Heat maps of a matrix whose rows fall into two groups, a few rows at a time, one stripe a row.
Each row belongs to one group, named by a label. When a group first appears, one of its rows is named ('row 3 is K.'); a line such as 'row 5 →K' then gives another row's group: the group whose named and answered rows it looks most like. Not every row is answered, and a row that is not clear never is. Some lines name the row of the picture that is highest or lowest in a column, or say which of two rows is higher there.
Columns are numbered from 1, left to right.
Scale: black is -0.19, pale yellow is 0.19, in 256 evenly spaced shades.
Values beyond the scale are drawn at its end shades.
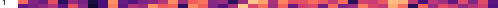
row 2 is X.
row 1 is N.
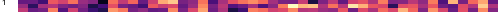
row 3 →N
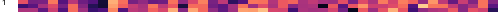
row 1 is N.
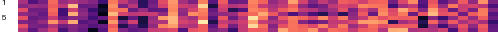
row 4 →X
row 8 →N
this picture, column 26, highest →4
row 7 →N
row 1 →N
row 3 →N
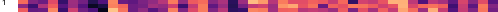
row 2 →N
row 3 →N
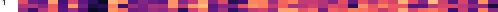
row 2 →X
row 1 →N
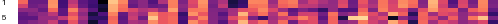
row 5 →X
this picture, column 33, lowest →5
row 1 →N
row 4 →X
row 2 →N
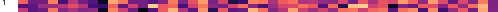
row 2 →X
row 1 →N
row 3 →N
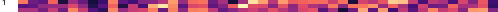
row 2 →X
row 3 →X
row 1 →N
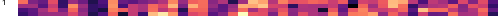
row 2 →X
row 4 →X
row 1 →N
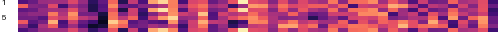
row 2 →N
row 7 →N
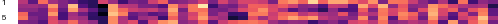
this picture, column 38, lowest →5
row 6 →X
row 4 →N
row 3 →X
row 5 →N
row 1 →N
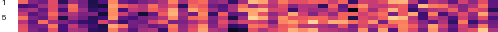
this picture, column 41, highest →2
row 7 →N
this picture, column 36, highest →6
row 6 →N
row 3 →X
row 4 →N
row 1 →N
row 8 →N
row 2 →X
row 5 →N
